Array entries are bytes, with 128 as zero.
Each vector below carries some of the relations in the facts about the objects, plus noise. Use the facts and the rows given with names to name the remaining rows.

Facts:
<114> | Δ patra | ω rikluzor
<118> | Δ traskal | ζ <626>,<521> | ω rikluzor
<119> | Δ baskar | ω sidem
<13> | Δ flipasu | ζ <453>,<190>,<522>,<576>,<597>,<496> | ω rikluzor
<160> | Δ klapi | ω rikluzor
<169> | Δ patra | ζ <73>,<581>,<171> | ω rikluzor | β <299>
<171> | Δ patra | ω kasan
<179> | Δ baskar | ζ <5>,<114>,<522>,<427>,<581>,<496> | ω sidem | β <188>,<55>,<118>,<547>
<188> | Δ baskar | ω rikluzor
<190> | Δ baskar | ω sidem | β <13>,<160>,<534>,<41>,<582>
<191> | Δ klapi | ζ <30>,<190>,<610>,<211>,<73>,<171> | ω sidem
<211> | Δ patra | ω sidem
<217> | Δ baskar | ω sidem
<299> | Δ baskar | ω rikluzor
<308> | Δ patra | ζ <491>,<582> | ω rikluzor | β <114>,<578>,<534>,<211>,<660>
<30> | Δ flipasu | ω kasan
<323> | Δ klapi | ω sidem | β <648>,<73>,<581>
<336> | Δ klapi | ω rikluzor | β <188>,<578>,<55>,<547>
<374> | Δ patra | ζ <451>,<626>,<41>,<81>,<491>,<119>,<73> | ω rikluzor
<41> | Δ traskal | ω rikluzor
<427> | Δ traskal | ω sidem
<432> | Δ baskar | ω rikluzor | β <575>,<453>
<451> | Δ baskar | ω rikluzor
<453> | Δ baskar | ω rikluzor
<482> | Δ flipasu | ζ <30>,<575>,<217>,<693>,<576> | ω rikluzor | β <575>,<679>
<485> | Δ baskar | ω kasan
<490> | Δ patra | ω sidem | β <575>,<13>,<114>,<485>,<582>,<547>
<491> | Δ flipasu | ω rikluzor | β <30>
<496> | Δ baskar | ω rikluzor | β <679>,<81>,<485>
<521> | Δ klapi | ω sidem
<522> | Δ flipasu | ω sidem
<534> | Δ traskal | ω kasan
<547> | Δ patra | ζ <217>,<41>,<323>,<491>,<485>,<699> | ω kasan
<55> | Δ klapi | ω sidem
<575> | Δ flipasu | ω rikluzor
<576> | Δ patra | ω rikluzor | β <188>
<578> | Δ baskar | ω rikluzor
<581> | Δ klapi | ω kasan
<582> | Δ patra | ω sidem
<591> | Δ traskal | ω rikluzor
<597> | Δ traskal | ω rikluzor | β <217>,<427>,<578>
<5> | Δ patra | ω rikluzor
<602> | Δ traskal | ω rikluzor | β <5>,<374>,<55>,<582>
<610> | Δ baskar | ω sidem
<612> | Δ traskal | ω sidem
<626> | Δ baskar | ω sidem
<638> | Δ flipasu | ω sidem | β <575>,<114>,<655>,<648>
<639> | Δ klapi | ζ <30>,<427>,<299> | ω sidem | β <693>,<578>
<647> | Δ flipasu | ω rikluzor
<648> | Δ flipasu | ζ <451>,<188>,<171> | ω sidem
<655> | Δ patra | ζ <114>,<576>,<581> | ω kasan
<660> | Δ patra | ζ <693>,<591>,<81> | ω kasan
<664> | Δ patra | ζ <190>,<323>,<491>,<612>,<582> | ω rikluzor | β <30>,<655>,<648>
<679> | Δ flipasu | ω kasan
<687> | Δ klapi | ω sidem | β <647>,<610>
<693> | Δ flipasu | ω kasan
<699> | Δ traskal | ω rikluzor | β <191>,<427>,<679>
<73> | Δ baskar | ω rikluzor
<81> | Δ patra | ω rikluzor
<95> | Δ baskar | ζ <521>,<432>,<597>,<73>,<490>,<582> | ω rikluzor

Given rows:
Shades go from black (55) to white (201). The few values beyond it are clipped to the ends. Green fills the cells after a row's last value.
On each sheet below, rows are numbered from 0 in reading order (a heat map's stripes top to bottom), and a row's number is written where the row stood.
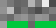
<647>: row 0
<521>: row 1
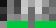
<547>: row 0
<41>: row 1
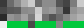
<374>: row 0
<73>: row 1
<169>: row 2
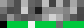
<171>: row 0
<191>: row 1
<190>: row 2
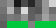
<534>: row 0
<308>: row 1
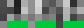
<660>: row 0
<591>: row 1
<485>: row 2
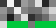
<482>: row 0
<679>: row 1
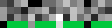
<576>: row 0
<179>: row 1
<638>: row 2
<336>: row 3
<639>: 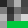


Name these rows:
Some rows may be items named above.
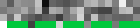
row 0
<648>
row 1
<693>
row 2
<13>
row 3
<81>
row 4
<699>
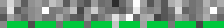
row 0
<41>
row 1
<432>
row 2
<190>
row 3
<602>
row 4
<664>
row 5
<610>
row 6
<41>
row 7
<432>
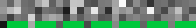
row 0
<597>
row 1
<687>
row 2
<490>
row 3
<188>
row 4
<575>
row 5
<188>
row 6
<578>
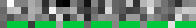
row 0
<699>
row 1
<30>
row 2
<179>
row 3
<547>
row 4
<55>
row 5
<41>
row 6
<95>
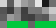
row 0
<582>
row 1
<679>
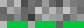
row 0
<612>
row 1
<118>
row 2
<602>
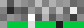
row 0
<211>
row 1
<638>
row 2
<496>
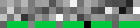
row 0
<491>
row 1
<160>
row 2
<323>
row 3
<581>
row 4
<655>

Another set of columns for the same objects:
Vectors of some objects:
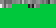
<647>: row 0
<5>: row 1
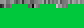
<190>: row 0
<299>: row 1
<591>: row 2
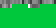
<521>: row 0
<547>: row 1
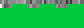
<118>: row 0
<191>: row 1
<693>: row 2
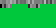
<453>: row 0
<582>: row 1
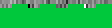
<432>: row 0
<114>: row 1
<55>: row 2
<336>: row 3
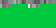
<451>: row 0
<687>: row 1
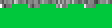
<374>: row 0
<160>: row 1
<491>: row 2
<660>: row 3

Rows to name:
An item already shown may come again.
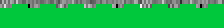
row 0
<491>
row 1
<581>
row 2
<81>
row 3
<687>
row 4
<13>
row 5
<482>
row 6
<655>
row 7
<13>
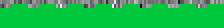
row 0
<576>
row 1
<191>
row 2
<638>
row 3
<190>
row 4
<602>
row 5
<581>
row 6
<679>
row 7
<648>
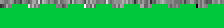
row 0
<576>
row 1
<664>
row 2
<41>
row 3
<482>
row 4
<432>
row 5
<534>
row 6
<639>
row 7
<30>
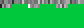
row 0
<655>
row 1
<169>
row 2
<597>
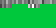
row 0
<575>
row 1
<699>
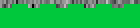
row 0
<179>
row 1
<13>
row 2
<496>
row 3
<655>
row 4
<485>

